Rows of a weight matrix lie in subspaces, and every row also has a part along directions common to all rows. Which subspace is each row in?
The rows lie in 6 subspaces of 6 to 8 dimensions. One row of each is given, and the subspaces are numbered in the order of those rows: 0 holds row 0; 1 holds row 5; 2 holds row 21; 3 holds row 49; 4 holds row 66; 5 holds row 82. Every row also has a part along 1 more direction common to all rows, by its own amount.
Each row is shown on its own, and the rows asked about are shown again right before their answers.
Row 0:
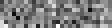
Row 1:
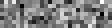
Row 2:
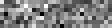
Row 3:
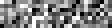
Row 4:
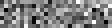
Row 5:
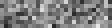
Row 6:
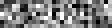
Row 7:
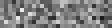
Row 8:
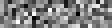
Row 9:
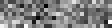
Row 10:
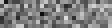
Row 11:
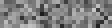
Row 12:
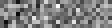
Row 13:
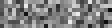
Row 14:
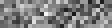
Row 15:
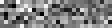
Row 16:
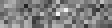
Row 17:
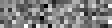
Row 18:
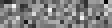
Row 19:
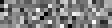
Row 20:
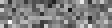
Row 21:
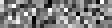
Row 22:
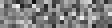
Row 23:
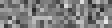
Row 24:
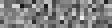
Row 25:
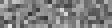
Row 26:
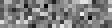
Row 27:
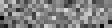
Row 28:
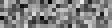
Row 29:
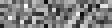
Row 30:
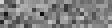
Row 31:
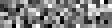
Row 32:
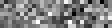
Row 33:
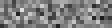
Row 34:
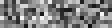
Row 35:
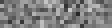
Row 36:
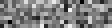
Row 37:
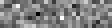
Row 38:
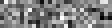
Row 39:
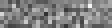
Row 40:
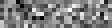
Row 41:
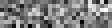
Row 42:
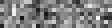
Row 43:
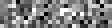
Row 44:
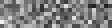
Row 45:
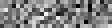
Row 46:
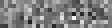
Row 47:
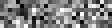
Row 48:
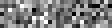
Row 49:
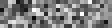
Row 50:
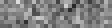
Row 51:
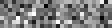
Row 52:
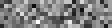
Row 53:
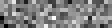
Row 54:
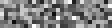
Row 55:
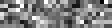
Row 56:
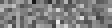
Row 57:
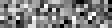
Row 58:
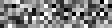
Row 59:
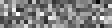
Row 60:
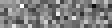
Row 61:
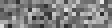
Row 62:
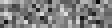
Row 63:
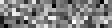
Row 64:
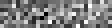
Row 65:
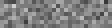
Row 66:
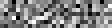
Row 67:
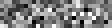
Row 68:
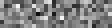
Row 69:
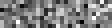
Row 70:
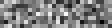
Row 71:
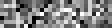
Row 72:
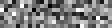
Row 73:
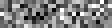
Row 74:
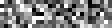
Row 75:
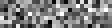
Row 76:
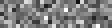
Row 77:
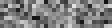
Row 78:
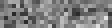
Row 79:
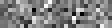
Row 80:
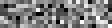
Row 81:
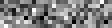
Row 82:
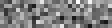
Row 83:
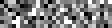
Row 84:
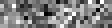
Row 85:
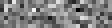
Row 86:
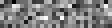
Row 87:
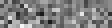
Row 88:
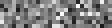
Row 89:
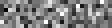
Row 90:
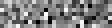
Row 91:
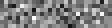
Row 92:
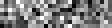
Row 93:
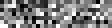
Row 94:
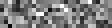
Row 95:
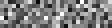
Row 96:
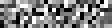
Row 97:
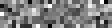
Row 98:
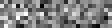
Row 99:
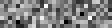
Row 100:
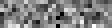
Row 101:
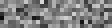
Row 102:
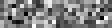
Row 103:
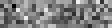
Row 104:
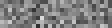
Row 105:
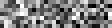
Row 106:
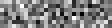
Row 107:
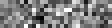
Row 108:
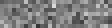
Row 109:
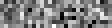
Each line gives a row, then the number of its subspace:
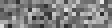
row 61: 3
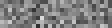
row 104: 0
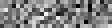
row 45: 4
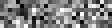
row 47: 1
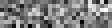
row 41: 4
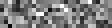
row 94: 3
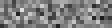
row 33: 0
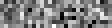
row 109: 5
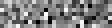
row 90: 4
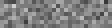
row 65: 3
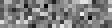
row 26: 1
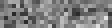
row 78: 1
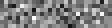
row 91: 2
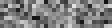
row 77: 2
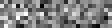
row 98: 1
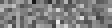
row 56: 3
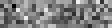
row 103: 5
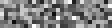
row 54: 4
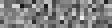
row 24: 3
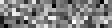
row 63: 0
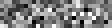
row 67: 5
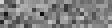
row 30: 1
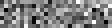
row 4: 5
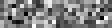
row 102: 2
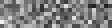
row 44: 1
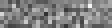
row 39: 4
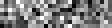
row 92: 2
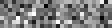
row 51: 0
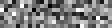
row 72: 5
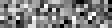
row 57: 1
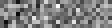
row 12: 1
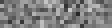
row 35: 2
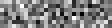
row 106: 4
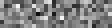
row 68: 3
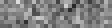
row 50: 2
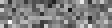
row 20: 2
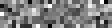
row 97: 4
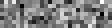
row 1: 5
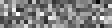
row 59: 0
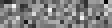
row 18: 3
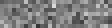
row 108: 0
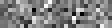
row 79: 4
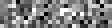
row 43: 1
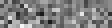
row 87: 1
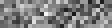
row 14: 5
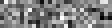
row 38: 5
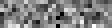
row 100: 4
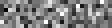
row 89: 4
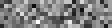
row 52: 5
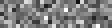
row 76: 4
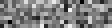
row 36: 2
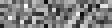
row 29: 2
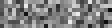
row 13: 2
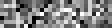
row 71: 0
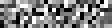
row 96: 2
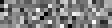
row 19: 2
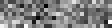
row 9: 0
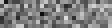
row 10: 1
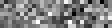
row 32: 5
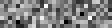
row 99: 1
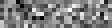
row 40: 2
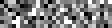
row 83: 0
